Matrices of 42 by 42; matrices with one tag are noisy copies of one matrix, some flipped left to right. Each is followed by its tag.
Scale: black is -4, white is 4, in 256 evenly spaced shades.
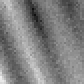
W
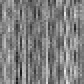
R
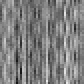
R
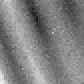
W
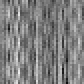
R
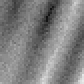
W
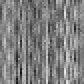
R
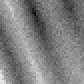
W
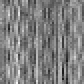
R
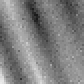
W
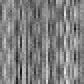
R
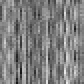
R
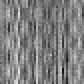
R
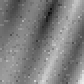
W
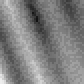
W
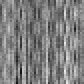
R
